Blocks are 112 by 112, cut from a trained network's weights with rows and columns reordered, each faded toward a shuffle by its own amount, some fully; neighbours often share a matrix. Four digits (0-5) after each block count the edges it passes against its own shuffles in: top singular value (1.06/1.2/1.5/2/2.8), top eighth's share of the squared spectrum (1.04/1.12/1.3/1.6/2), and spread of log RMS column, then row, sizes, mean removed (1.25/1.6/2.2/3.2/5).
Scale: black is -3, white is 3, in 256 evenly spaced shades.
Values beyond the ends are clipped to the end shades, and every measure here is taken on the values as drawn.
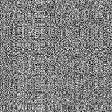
4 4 0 2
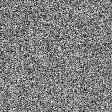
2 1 0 0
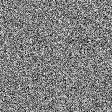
2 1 0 0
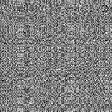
5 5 1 3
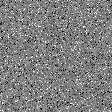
0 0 0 0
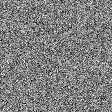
0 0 0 0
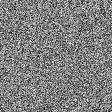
0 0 0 0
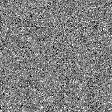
3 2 0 1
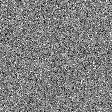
0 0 0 0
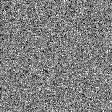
1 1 0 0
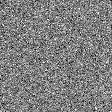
0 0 0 0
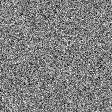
1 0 0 0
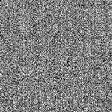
4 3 1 2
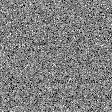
1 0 0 0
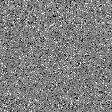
3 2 0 1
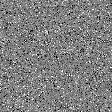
2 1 0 1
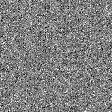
2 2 0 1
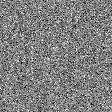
2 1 0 0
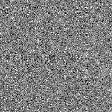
3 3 2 1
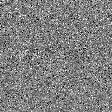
2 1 0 0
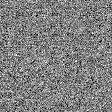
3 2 0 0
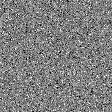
1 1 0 0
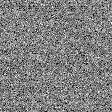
2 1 0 0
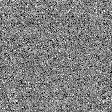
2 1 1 0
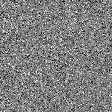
1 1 0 0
